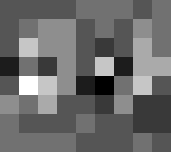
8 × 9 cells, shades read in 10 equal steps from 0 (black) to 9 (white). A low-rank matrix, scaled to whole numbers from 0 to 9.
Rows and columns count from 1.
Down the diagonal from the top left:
3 4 5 5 1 2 3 4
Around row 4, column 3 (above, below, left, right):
5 7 4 5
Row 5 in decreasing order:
9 7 7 5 4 3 3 1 0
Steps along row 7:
down same same up down same down same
